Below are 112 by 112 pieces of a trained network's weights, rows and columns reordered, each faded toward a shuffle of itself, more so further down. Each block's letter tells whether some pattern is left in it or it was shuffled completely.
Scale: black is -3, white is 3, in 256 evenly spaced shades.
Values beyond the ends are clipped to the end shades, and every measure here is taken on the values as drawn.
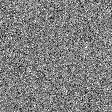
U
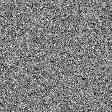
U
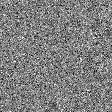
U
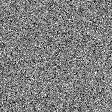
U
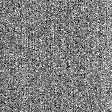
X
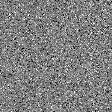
X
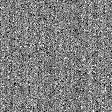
X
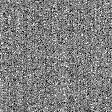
X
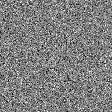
X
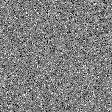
U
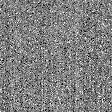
X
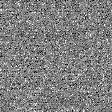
X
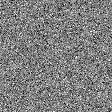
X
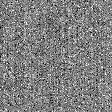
X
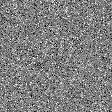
U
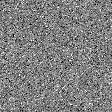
U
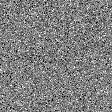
U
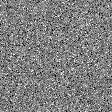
U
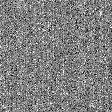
X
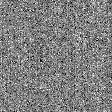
X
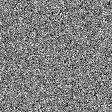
U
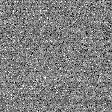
X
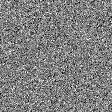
U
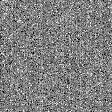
X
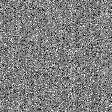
X
